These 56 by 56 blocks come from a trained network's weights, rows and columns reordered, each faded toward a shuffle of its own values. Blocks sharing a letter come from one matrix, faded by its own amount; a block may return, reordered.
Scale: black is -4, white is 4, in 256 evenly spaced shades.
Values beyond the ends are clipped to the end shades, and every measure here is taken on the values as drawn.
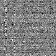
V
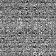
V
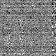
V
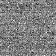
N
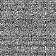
V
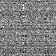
V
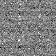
N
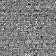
N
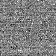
N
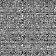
V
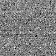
N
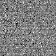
N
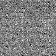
N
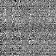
V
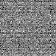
V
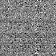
N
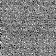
N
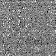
N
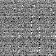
V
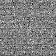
N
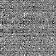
V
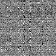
V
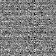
V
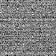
V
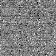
N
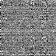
V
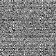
V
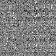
N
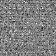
N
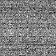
V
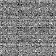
V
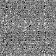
N
